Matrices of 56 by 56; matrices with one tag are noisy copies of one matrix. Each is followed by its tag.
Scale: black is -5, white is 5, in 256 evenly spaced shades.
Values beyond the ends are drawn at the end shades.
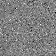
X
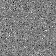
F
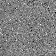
X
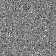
F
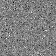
F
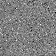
X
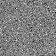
X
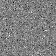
F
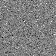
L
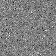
F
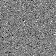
L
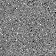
X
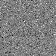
L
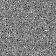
F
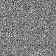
F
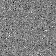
F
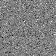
L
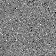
X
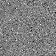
X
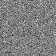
L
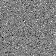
L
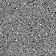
X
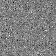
F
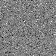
L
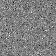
F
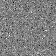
F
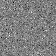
F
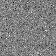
F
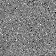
X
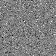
L
